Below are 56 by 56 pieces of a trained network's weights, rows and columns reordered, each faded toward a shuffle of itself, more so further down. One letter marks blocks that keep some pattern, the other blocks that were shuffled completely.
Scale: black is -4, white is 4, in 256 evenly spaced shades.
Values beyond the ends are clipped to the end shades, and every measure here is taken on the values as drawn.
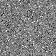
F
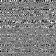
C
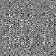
C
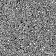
F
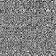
C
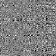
C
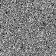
F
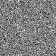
F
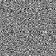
C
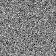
F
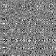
C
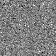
F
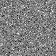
F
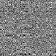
C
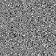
C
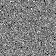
F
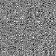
C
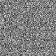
C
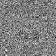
C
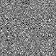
C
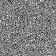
F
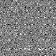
C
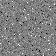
F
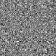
C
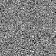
C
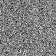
F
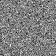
F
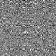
C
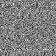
C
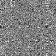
C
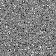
F
